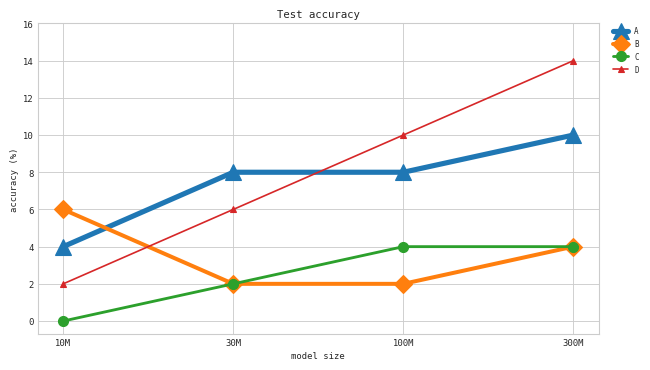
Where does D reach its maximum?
300M
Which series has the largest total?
D
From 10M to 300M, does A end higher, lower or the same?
higher
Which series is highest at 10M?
B
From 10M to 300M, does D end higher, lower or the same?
higher
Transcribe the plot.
Title: Test accuracy
x-axis: model size, ticks 10M 30M 100M 300M
y-axis: accuracy (%), ticks 0 2 4 6 8 10 12 14 16
Legend: A, B, C, D
Values:
A: 4 8 8 10
B: 6 2 2 4
C: 0 2 4 4
D: 2 6 10 14
